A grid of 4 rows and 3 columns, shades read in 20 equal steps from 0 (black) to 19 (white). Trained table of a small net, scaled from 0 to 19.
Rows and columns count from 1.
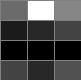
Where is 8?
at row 1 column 1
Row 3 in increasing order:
0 0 0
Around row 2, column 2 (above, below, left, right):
19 0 2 5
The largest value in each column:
8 19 10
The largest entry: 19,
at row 1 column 2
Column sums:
15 25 21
